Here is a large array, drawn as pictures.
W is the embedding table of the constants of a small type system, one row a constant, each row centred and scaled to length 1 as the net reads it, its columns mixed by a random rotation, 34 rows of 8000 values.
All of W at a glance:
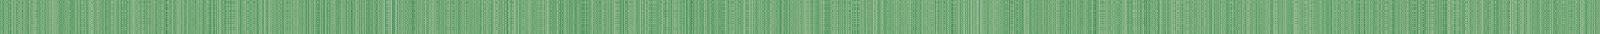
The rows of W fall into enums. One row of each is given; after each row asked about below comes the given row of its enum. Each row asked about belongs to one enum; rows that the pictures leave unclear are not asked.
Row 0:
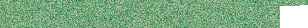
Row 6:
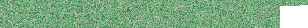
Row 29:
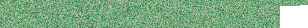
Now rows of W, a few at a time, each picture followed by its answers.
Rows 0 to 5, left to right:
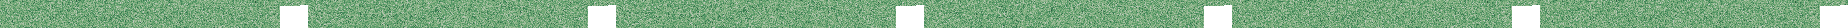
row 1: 6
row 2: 6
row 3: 29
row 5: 0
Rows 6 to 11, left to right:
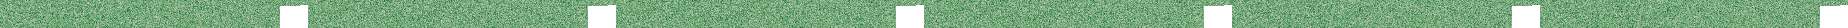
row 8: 0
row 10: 29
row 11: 29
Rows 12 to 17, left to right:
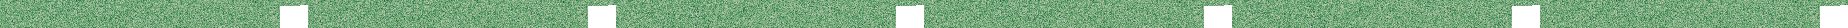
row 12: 0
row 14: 29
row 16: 29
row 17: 0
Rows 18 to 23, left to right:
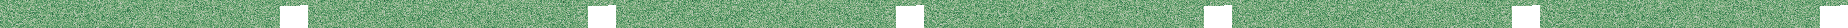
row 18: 6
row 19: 0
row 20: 0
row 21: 6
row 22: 0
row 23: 6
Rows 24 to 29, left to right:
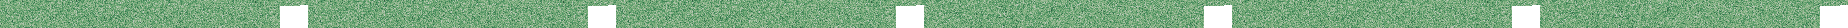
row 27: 29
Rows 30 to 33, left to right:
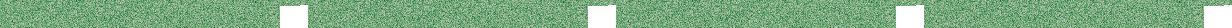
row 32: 0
